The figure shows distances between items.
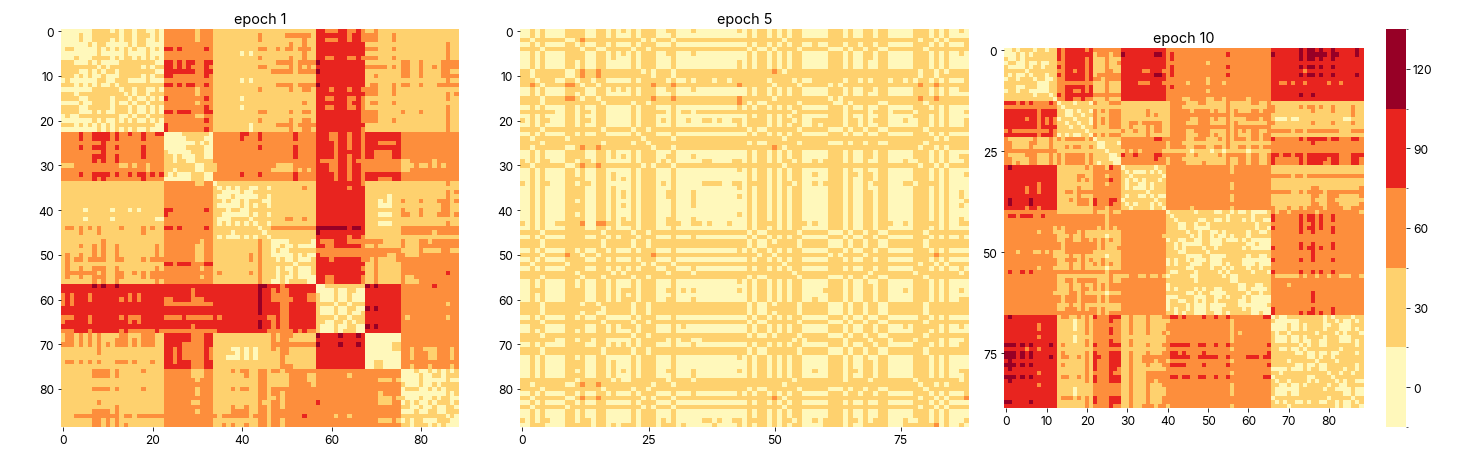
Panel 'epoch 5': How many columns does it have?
89
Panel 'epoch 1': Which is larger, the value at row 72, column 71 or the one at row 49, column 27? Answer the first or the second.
the second
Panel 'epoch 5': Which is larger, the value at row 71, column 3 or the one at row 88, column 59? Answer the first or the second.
the first
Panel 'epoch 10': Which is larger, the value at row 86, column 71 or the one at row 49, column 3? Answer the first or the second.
the second
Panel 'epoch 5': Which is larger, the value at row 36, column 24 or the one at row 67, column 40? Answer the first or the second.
the first
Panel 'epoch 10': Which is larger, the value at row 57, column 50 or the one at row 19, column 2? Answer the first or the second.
the second
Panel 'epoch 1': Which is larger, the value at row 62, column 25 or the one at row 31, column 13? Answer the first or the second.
the first
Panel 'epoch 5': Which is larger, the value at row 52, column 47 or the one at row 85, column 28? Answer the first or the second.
the first
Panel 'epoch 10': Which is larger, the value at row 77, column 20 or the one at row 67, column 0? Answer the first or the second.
the second
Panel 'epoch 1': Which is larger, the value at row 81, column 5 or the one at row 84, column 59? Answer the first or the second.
the second
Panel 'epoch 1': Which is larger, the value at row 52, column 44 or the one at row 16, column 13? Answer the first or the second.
the first
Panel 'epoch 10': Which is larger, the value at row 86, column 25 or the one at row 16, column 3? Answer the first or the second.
the second
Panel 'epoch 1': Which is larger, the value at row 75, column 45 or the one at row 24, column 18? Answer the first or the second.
the second
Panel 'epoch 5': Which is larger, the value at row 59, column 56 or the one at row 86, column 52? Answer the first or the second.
the second
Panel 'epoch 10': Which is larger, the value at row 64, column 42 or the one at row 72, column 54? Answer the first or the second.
the second
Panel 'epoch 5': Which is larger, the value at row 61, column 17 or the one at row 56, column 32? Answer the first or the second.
the first
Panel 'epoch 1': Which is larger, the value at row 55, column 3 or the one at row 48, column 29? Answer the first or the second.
the second
